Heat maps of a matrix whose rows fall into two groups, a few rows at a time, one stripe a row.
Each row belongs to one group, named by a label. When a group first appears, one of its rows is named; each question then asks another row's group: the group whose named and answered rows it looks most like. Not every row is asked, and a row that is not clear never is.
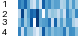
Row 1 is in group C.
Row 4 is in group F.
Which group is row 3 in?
C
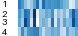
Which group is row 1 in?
C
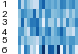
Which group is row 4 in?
C
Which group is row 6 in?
F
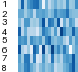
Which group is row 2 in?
C
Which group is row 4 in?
F
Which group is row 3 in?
F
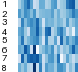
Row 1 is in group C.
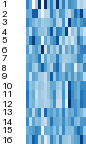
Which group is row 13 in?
C
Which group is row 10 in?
F
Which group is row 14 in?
F
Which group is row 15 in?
C
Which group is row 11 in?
F
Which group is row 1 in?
C
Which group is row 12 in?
F
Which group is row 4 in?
F
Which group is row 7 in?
C
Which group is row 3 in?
F
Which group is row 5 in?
C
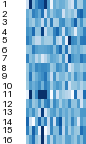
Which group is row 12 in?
C
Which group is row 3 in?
C
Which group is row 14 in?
C
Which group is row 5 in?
F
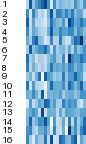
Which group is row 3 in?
F
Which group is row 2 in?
F
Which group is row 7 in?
F
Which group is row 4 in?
F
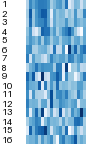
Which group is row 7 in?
F
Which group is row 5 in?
C
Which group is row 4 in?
C
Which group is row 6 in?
F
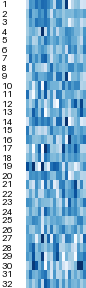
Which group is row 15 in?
F
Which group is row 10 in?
C
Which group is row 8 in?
F
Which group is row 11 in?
C
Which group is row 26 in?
C
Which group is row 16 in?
F
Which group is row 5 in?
C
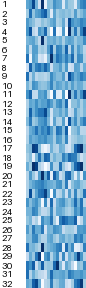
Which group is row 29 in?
C
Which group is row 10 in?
F
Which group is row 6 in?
F
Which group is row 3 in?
F
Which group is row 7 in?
F
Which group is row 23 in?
C
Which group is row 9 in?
F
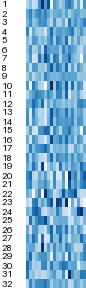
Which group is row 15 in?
C
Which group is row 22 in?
C
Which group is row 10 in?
F
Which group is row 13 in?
F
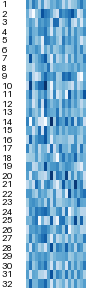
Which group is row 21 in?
C
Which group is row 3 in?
C
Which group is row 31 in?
F
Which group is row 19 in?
C
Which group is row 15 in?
C
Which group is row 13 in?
C
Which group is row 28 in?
F
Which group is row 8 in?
C
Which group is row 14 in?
F
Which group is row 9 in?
C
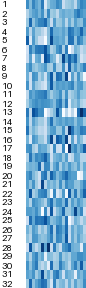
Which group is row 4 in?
F
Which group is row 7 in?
C
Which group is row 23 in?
F
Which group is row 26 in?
F
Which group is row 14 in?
F
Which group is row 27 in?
F
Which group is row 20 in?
C
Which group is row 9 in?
F
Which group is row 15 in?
F
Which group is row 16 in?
F
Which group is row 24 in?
C
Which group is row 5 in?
F
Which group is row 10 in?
F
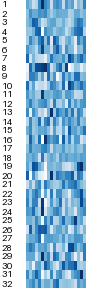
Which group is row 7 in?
F
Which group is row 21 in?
C
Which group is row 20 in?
F
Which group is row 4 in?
C
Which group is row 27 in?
C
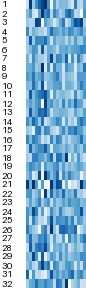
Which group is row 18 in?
F
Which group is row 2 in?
C
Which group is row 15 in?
C
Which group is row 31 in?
F
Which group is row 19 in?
C
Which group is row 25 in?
F
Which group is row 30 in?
C
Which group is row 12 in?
C
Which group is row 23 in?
C
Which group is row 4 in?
F
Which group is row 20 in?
C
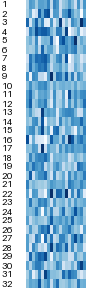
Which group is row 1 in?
C
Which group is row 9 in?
F
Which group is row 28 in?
F
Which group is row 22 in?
F
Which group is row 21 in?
F
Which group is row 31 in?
C
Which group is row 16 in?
F
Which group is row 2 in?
C
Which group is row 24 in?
C
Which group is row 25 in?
F
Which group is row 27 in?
C
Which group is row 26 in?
C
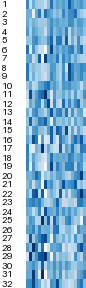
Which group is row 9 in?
F
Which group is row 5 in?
F
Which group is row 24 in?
C
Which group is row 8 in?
F
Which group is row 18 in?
F
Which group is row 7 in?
C
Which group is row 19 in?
F
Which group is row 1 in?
F
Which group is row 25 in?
C
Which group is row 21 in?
C
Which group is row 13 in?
F
